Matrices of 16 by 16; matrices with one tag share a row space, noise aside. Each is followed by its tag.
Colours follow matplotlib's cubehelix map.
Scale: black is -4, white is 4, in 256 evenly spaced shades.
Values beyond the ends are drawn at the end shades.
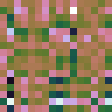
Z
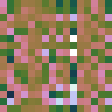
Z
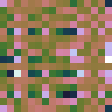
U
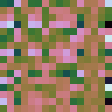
U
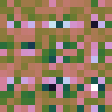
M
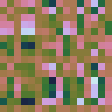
M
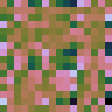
U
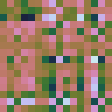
M
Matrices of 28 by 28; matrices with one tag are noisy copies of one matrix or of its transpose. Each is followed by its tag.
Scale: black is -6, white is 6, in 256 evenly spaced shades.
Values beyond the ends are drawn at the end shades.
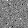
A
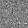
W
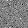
A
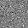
W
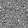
A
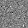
W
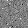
A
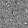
W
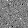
A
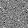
A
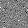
A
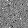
A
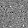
W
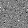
A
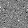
A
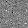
W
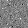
A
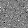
A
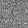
W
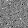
A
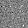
W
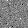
A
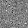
W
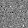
W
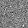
W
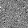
A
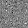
W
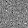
W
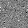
A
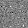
W
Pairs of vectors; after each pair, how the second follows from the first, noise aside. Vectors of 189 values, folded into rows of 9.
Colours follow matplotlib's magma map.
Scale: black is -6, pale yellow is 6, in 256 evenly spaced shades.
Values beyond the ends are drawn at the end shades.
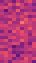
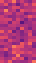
negated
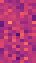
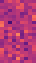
negated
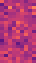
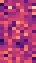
scaled up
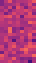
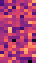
scaled up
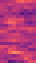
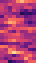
scaled up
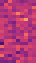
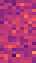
shuffled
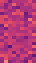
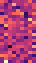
scaled up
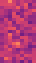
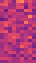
shuffled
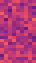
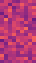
negated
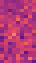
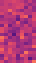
negated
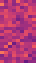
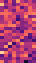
scaled up
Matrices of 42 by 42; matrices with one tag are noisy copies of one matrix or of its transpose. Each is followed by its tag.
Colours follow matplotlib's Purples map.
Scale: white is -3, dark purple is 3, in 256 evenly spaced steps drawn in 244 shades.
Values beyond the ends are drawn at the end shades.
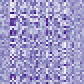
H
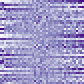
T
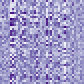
H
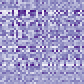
H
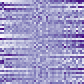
T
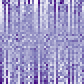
T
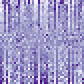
T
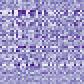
H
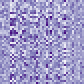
H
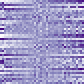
T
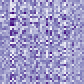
H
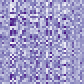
H
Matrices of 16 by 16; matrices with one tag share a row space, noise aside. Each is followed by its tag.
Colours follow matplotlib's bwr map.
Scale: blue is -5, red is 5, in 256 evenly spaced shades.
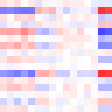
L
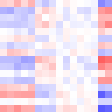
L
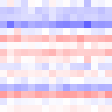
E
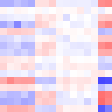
L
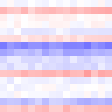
E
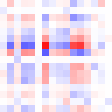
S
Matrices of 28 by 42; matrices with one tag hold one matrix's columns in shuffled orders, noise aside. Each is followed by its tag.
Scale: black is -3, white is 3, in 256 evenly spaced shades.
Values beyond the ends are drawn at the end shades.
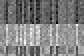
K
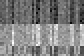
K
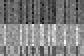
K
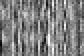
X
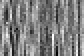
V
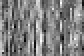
X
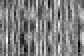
X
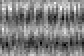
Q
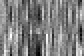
V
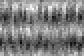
Q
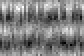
Q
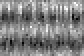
Q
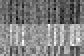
K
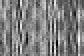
X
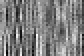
V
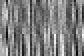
V
